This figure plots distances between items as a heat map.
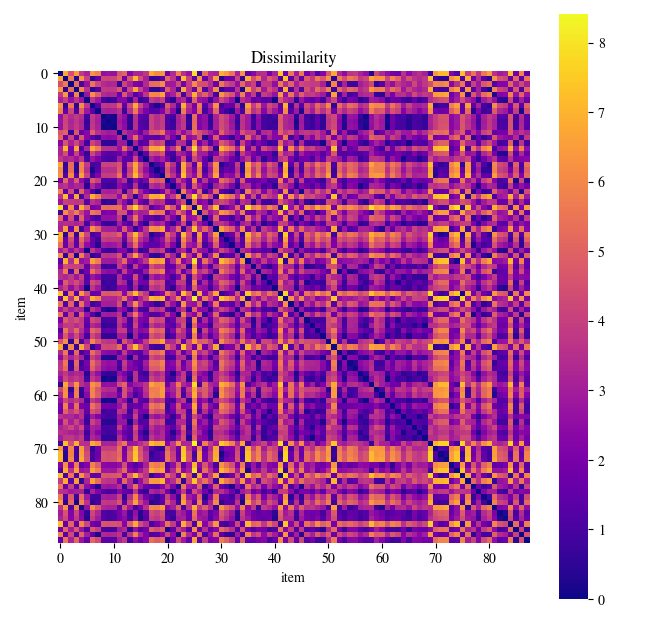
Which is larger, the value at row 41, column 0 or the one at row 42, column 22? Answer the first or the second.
the first
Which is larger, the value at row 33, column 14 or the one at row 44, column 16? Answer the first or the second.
the first
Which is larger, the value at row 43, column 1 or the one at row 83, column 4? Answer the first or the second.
the second
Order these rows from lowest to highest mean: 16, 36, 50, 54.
16, 36, 54, 50
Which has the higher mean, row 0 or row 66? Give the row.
0
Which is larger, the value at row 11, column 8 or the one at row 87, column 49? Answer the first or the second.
the first
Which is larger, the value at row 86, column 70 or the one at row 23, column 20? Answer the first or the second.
the second
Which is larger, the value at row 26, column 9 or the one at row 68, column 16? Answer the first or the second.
the first
